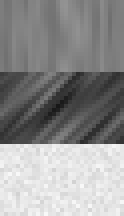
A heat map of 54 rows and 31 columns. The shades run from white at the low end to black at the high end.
The table splits into 3 rows of 1 panel. Panel 1,1: middling, streaked downward, faint in contrast. Panel 2,1: high, slanting up to the right. Panel 3,1: very low, fine-grained, faint in contrast.
